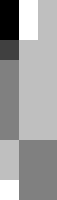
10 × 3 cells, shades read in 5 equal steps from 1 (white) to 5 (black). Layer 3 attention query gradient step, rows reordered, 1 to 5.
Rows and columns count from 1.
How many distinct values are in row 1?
3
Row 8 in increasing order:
2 3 3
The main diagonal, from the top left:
5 1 2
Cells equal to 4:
1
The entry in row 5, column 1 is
3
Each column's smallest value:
1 1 2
